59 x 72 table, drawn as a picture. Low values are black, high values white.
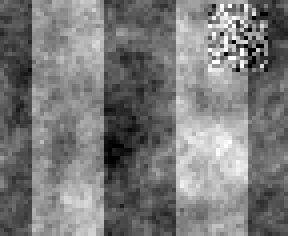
Values change most from cell to cell in the top right. An odd patch, rougher than its surroundings, sits in the top right. Stripes running up and down repeat 2 times from left to right. The middle right is the ninth with the highest average.
